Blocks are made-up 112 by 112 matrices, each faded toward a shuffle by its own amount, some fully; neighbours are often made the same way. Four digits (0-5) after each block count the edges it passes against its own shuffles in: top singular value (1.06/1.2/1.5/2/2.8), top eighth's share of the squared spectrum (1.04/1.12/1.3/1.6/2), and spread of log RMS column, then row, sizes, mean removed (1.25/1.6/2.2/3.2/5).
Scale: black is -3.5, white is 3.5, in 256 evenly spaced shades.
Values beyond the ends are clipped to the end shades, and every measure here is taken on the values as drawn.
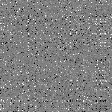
4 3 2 1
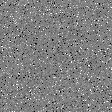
2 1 0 0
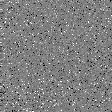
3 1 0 1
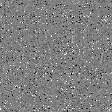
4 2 1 1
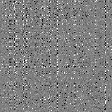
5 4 3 3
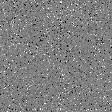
3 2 1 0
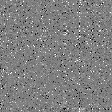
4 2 1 1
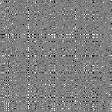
5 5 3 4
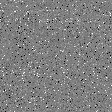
2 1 0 0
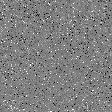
2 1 0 0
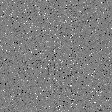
2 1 1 0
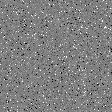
0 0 0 0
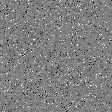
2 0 0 0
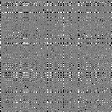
5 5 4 4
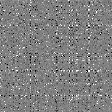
4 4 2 2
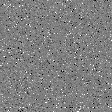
2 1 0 0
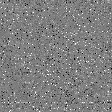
3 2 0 1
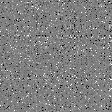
4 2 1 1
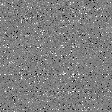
4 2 1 2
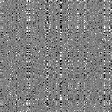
5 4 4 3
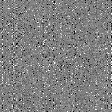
4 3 2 1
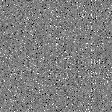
3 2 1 0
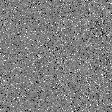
3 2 1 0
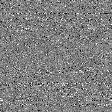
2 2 0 3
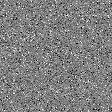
3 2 0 1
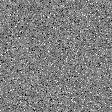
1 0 0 0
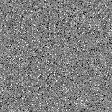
3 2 0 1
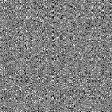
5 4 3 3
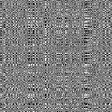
5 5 4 4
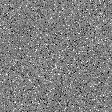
1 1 0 0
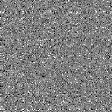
4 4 2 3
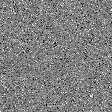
2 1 0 0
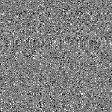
4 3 2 2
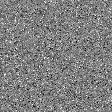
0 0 0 0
